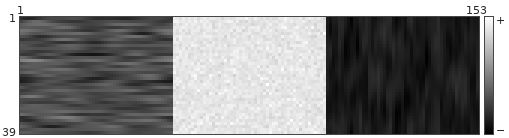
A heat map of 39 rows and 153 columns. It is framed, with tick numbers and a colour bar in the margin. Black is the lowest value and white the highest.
It is made of 1 by 3 panels. Panel 1,1: low, streaked across. Panel 1,2: very high, fine-grained, faint in contrast. Panel 1,3: very low, streaked downward, faint in contrast.
